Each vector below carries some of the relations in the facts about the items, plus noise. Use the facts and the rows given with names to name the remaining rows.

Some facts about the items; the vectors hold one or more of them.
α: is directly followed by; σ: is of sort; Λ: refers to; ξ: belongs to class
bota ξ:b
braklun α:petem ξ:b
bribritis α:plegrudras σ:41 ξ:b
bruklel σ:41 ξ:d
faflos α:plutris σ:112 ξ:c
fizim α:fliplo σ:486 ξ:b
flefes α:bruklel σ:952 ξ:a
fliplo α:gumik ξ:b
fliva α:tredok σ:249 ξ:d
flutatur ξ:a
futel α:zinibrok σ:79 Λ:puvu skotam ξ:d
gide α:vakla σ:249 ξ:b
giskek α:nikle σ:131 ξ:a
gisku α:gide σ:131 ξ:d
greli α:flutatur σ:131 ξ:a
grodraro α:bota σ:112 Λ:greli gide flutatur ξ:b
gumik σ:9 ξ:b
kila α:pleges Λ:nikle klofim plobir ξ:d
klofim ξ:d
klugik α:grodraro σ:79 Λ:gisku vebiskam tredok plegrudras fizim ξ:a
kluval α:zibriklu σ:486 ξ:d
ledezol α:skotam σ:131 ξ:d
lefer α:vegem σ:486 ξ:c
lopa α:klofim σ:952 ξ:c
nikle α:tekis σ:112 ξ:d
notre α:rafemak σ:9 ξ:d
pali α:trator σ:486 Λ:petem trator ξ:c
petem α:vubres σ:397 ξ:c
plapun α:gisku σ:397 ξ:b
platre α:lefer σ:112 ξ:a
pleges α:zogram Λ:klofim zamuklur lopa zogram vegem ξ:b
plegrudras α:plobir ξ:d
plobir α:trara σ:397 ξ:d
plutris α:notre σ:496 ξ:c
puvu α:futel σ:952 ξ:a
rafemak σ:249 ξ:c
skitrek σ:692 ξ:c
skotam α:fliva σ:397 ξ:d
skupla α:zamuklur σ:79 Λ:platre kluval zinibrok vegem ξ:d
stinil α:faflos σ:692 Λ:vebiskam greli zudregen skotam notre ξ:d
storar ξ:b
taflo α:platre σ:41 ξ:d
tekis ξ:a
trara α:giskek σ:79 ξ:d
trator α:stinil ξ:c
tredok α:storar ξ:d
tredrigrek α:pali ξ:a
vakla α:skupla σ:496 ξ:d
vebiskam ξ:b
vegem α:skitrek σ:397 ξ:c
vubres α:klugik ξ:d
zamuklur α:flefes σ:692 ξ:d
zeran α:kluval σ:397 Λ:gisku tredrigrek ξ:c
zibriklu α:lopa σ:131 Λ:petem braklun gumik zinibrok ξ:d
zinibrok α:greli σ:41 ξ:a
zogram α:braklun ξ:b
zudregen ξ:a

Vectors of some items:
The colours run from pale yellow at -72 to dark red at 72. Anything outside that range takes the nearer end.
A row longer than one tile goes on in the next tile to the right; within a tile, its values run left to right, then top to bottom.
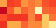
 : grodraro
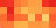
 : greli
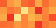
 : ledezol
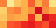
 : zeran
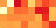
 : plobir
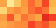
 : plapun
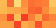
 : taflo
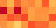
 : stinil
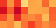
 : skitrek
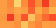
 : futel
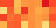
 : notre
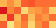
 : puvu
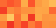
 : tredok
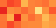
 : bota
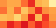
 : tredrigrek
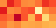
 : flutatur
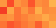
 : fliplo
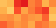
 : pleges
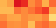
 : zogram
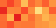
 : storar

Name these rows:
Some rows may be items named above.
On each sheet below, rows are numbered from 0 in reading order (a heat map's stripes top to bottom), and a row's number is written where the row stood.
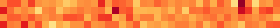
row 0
faflos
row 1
skotam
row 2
flefes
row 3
skupla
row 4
zamuklur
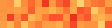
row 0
futel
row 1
bruklel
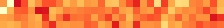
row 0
plobir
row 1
fliva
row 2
platre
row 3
plapun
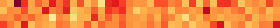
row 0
nikle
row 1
zibriklu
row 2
giskek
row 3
kluval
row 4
lefer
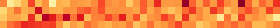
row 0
zeran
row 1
gide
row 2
futel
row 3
klofim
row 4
klofim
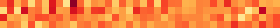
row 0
gumik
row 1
zamuklur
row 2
zinibrok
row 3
trara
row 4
gisku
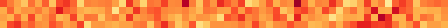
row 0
klugik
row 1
flefes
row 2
vegem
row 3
lopa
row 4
rafemak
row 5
klofim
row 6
zeran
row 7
flefes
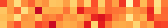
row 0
fizim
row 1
petem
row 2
pali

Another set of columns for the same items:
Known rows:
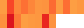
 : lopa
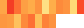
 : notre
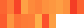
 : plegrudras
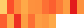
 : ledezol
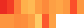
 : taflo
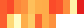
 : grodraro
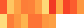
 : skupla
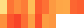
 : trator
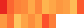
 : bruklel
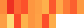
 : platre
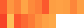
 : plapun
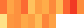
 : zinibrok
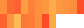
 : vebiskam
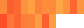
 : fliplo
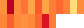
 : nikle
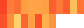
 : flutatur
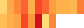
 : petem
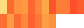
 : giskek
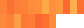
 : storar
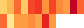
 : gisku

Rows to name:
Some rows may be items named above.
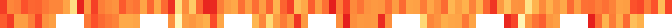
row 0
rafemak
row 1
lefer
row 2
zeran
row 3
klugik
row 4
lopa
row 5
zinibrok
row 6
stinil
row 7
gide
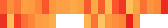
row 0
plapun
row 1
klugik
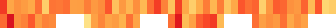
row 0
zamuklur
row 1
zinibrok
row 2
futel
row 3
vegem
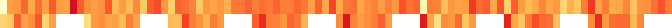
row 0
zibriklu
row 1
zinibrok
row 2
gumik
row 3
fliva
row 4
trara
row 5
greli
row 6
skotam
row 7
skitrek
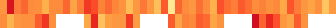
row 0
faflos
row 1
flefes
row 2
giskek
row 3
plobir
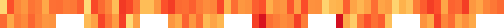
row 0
giskek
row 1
pali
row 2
kluval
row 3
klofim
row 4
skotam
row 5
fizim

